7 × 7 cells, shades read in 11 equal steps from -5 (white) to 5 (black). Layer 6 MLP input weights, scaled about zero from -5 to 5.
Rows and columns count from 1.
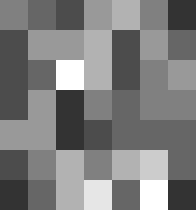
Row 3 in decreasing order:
2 2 1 0 -1 -2 -5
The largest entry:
3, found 5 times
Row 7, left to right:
3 1 -2 -4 1 -5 3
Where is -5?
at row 3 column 3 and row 7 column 6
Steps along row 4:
down up down up down same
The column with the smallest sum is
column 6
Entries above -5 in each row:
7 7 6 7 7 7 6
